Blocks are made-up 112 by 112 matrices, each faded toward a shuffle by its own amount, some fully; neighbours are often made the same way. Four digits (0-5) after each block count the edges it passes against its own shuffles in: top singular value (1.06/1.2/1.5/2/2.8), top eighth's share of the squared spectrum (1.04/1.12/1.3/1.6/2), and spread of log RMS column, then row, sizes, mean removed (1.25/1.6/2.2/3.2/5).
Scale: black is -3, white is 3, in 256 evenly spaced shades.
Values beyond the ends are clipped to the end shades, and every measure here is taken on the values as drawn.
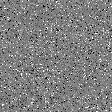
3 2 0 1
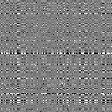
5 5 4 4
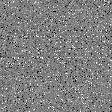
3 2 0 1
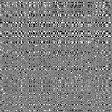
5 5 3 4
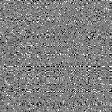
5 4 2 3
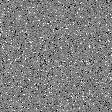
2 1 0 0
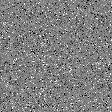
2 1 0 0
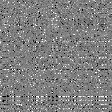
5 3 1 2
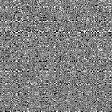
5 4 2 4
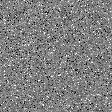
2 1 0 0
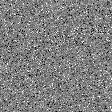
1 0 0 0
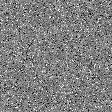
0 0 0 0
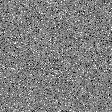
2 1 0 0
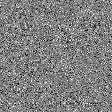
3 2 0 1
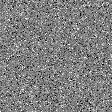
2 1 0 0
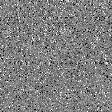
3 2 0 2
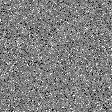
2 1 0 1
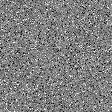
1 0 0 0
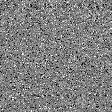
3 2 0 1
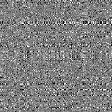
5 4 2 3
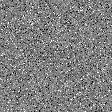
2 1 0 0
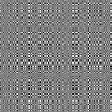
5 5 5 5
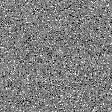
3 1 0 0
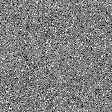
0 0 0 0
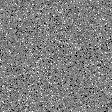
0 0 0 0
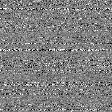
2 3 0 4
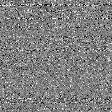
2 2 0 3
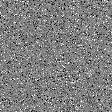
0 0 0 1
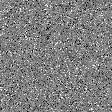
0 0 0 0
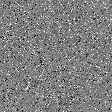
0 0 0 0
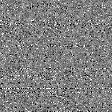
2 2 2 3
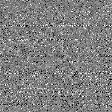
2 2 2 3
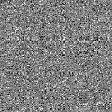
4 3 2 2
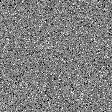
0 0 0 0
